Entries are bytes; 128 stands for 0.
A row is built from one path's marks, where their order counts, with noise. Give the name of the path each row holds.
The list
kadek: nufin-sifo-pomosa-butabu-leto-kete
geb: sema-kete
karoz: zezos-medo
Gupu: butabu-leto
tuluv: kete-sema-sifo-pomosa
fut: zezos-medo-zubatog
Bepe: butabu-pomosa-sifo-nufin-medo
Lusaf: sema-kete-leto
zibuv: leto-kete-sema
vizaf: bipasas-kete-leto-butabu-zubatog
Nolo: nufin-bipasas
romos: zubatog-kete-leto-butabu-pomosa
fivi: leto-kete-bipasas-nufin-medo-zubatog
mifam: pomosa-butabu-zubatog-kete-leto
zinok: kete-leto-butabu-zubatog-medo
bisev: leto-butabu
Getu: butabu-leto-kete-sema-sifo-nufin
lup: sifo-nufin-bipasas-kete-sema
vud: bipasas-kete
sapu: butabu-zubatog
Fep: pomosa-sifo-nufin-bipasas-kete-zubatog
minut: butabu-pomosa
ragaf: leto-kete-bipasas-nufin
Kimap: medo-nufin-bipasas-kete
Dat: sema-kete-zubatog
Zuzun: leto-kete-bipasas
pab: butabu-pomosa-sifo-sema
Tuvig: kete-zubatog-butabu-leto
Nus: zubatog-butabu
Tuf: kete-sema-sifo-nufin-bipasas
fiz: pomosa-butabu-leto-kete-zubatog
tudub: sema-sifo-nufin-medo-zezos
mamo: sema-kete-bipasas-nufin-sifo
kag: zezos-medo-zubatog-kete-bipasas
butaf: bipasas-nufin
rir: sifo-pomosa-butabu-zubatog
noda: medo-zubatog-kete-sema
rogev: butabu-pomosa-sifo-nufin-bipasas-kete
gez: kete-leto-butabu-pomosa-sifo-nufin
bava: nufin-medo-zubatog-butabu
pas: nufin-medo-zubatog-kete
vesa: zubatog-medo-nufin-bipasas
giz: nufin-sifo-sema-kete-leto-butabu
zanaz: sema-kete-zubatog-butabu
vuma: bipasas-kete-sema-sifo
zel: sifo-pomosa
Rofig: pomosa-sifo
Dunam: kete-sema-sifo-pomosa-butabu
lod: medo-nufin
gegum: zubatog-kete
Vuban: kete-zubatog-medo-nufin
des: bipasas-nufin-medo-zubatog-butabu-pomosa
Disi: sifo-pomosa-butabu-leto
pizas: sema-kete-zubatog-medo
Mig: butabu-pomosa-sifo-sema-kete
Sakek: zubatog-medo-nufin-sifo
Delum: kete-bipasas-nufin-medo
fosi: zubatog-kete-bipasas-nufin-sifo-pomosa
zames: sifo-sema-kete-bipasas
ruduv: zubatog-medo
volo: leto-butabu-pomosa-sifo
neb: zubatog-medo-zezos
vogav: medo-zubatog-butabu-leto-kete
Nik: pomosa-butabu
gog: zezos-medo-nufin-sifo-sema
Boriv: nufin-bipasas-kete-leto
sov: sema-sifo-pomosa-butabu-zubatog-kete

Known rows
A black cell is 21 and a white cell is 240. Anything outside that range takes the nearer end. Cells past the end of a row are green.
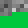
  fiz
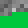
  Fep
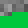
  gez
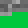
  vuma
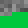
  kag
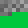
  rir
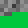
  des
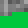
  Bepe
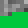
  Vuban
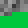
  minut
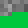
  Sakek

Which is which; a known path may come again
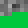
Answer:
tuluv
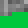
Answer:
Bepe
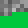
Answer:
fivi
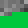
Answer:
ragaf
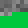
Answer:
zames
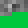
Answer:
Rofig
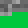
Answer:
vuma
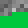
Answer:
Fep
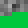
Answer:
zel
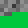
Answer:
des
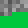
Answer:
zinok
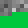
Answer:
fiz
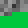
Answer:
minut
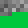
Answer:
vizaf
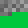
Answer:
rir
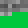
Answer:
pab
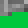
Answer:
lod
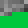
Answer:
butaf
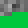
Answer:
fosi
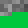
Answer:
mamo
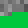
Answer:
Getu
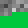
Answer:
Dat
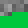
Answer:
gez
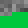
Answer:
kag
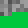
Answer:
ruduv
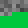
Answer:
Zuzun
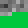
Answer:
noda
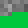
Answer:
Sakek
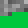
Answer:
Vuban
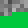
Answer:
pizas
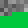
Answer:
bisev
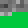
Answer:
lup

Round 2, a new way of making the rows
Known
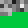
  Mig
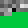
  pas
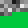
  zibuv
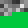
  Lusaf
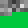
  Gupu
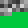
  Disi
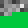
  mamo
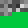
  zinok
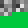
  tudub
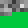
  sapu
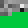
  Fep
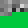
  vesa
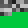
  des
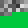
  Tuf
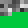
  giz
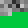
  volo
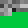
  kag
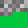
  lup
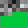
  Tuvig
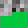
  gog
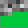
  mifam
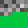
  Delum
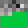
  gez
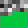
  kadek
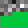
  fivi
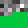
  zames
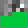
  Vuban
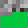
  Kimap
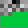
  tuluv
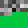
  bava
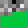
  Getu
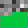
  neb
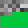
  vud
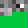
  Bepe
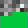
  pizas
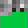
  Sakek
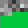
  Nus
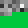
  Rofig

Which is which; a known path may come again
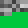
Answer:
butaf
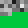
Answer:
pab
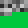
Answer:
rir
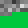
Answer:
Zuzun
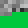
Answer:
Kimap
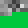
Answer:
bisev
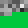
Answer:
Nik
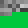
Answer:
Nolo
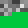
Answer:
geb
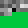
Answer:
pas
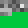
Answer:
minut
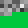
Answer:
zel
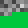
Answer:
Delum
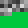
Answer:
Disi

